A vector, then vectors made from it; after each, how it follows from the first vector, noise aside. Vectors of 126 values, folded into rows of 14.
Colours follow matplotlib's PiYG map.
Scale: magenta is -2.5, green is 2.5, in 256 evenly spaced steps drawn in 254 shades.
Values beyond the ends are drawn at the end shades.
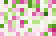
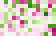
copied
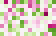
negated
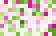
negated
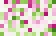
negated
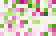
copied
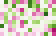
copied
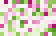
negated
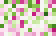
copied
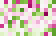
negated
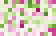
copied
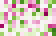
negated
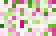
copied
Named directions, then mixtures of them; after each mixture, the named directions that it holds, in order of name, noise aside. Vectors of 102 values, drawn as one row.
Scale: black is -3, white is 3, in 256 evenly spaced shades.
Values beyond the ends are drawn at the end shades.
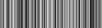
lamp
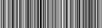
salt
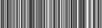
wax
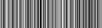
salt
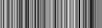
lamp, salt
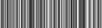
wax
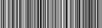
salt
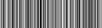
salt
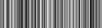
lamp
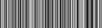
wax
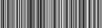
salt, wax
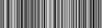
lamp, wax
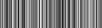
salt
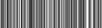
wax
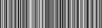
salt, wax
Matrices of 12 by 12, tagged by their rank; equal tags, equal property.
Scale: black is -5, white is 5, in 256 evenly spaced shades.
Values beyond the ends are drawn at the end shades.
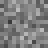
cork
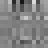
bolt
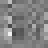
bolt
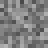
cork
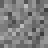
cork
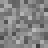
cork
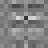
bolt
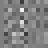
bolt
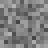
cork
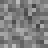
cork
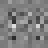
bolt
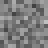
cork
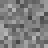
cork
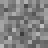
cork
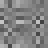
bolt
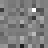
bolt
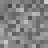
cork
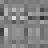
bolt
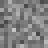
cork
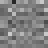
bolt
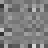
bolt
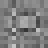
bolt
